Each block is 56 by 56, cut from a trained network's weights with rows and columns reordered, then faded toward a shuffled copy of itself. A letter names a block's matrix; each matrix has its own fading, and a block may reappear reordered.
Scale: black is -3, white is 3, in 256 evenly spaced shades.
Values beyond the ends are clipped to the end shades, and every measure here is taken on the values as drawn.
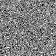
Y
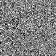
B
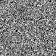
B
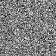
B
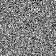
B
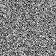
Y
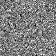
B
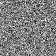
B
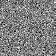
B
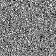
B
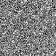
B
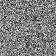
B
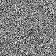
B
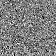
Y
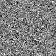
B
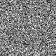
B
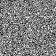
Y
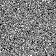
Y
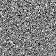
Y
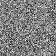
B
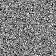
Y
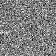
Y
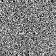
B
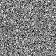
Y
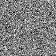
B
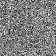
B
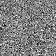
Y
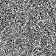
B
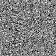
B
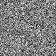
B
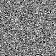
B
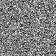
B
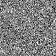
Y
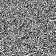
B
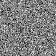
Y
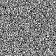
Y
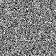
B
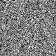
B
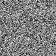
Y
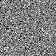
B
